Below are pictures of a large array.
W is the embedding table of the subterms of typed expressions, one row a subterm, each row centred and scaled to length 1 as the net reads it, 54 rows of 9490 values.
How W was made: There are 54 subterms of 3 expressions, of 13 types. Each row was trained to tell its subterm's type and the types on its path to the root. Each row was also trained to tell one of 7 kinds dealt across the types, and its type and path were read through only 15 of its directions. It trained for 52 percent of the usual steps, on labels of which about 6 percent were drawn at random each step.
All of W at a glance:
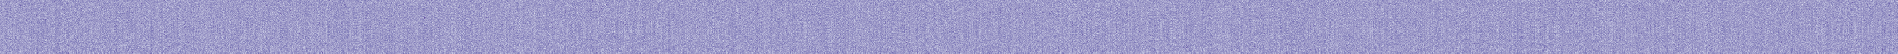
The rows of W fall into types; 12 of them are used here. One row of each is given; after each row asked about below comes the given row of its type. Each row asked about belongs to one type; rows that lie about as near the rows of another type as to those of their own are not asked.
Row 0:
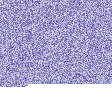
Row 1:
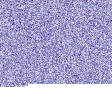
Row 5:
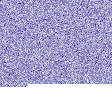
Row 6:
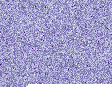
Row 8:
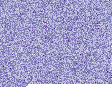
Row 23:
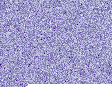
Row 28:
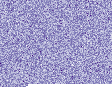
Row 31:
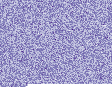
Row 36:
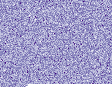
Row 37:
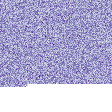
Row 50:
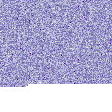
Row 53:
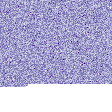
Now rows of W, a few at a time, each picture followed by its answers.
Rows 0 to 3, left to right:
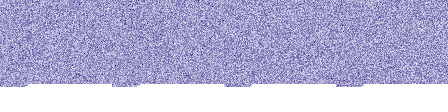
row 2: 36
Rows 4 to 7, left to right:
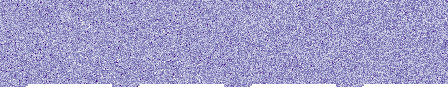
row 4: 5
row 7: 0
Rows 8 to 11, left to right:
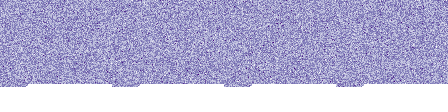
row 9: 8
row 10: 8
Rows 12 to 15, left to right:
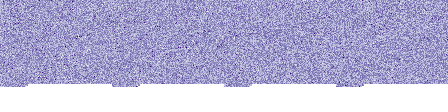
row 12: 28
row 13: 0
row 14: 6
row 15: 50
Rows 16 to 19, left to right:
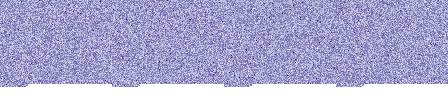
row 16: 8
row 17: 28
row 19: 23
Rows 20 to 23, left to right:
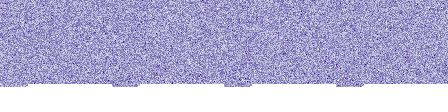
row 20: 1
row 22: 0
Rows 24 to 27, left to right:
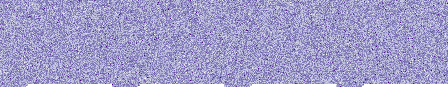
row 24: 37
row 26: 37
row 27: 31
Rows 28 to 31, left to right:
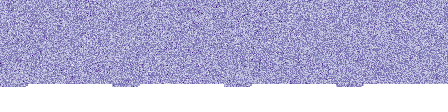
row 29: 37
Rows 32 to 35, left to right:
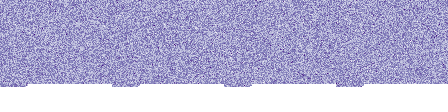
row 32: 31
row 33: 8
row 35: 23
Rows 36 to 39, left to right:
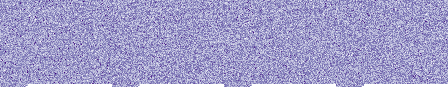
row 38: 23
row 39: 28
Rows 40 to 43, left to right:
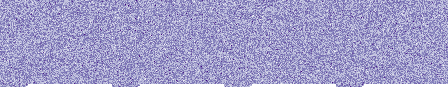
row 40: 50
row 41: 0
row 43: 5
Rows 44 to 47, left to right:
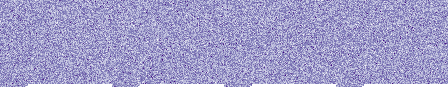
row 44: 23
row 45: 37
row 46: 28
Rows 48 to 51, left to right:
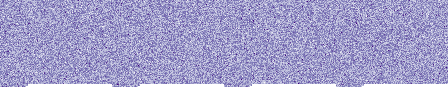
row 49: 50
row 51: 6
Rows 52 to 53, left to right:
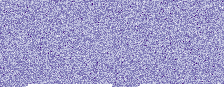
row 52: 53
